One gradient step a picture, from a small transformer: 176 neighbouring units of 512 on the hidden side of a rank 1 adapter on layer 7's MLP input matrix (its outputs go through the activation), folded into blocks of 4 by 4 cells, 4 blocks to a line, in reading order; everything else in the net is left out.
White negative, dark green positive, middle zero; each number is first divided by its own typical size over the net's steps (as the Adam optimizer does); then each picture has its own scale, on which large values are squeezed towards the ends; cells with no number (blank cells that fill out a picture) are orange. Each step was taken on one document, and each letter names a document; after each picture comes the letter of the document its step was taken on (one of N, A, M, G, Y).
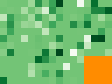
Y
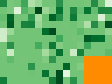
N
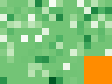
Y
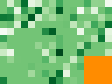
N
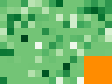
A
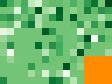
N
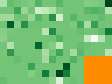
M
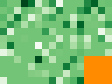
A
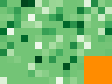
A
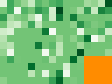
N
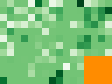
Y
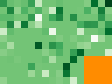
M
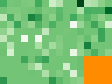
Y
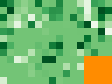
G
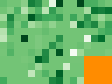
Y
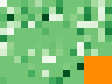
G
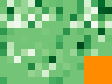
G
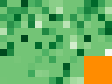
A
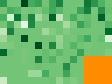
A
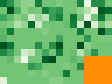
G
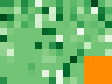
N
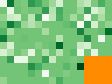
G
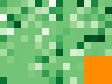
Y
